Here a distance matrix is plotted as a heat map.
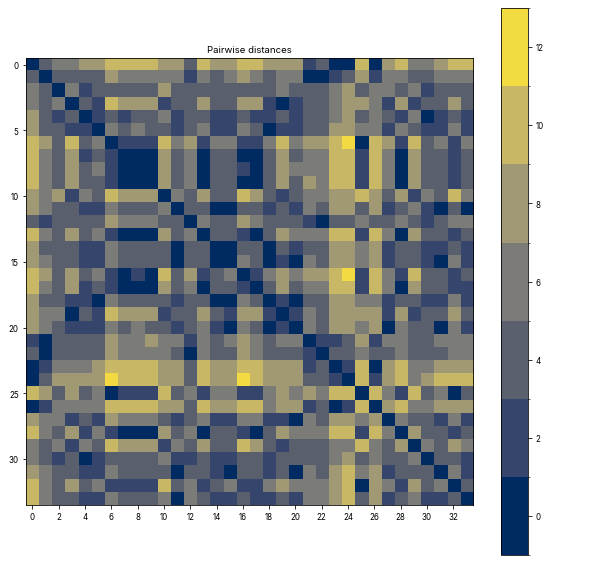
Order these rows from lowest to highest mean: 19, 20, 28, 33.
20, 33, 28, 19
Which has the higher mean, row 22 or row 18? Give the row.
22
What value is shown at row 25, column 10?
10
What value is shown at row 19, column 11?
4
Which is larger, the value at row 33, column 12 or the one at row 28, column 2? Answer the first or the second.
the first
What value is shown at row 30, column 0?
6
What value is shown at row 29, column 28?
8
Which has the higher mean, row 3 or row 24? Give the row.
24
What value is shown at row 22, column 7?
6
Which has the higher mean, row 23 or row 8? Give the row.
23
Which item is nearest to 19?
3
